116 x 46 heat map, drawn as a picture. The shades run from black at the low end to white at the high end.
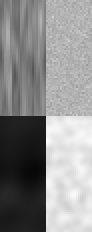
The table splits into 2 rows of 2 panels. Panel 1,1: middling, streaked downward. Panel 1,2: high, fine-grained, faint in contrast. Panel 2,1: very low, smooth, faint in contrast. Panel 2,2: very high, blotchy, faint in contrast.
